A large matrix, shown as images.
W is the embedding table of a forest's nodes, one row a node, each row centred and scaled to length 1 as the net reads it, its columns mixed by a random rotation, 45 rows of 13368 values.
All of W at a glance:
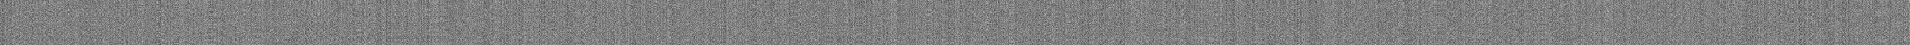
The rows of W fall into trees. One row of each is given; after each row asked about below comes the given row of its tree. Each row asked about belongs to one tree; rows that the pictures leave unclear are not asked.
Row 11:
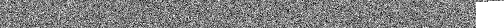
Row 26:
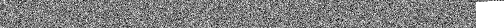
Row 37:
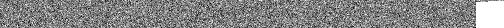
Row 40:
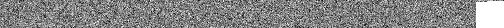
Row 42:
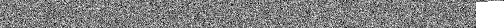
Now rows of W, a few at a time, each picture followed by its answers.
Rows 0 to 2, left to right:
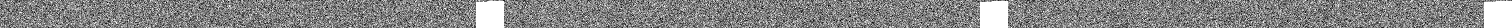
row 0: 40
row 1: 26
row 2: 26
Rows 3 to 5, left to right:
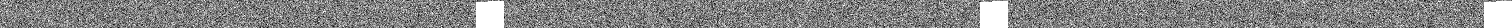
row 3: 26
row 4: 37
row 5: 42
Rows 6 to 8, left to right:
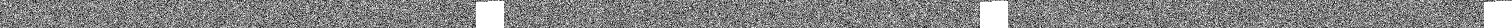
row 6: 26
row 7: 42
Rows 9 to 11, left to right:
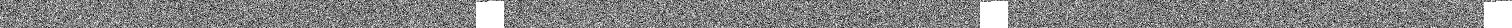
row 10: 40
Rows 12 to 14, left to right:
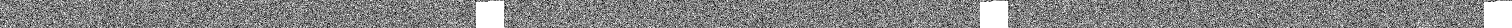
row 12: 37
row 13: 40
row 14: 40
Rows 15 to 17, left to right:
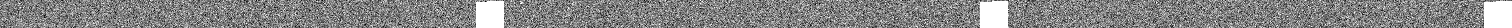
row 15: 40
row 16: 11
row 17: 26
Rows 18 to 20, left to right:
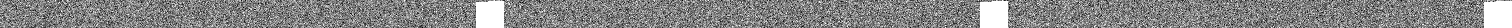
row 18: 42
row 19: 26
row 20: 40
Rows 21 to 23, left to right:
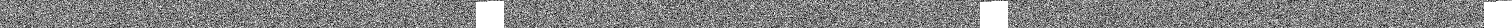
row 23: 37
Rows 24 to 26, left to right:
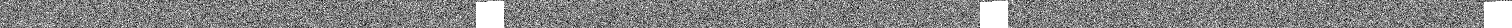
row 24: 40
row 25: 37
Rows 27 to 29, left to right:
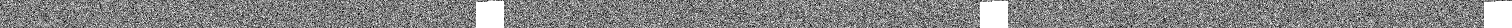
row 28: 11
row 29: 26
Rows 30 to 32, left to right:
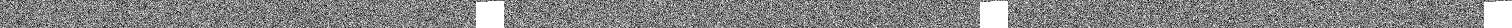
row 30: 26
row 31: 40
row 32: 11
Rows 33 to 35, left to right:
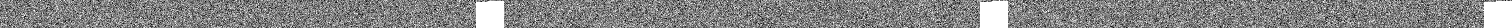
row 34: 40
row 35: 26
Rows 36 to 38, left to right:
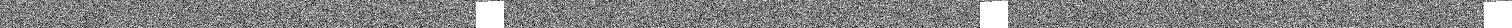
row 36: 11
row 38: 11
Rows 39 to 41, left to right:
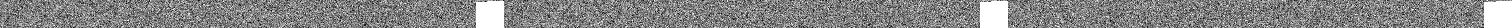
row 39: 40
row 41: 37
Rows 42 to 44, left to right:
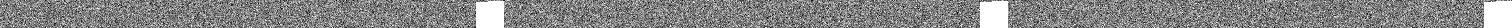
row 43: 26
